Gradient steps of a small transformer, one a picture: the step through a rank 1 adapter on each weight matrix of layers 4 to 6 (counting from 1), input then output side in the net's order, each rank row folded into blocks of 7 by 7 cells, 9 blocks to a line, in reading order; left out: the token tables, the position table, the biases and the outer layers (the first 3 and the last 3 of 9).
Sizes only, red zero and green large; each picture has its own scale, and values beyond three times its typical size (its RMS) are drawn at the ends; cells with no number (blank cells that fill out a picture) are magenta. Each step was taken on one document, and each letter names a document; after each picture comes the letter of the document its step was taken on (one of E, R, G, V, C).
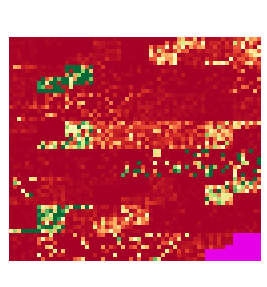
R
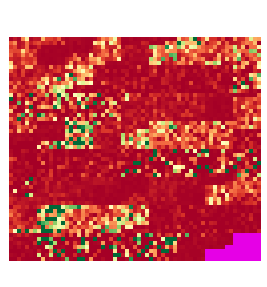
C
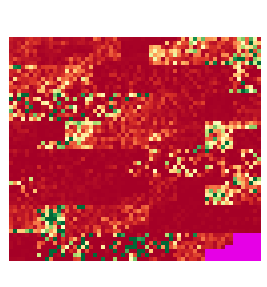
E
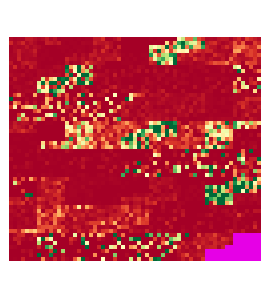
R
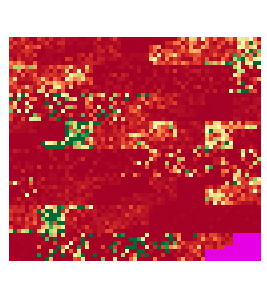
E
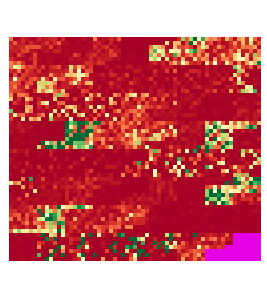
E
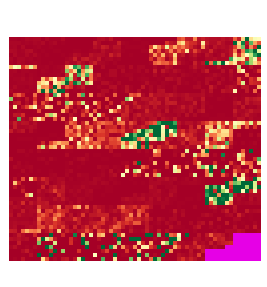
R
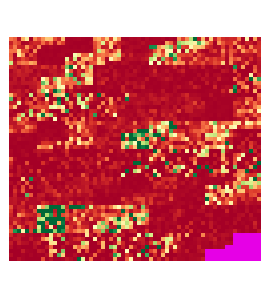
C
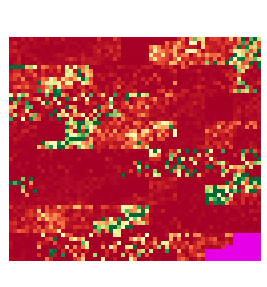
E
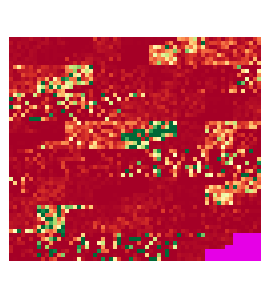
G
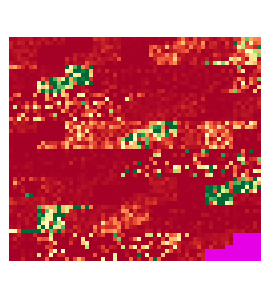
R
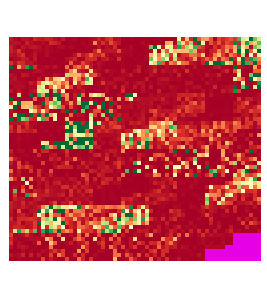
C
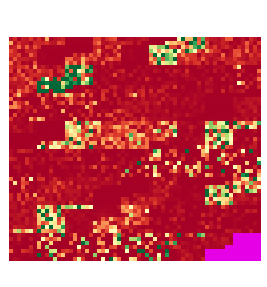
G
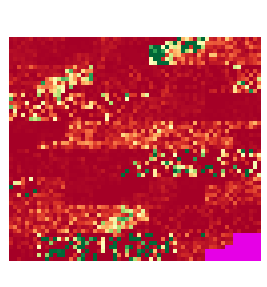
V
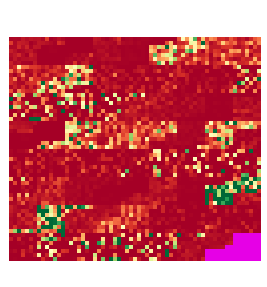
G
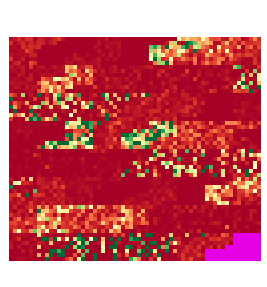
V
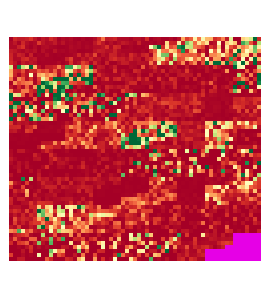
V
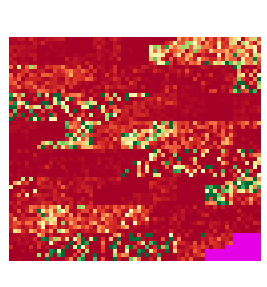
V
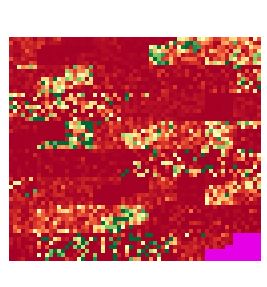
V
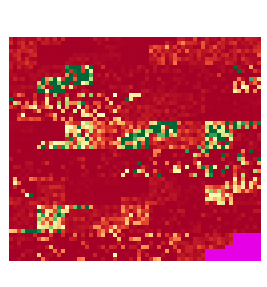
R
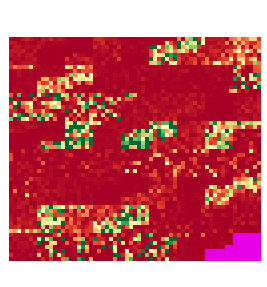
C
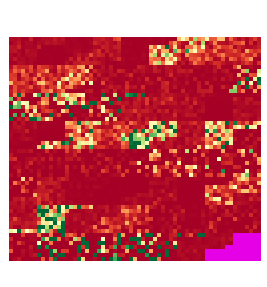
G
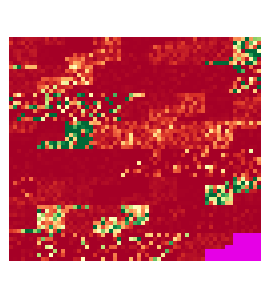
R
